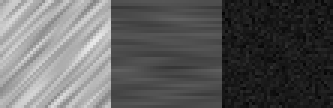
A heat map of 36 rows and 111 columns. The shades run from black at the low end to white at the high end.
The table splits into one row of 3 panels. Panel 1,1: high, slanting up to the right. Panel 1,2: low, streaked across, faint in contrast. Panel 1,3: very low, fine-grained, faint in contrast.
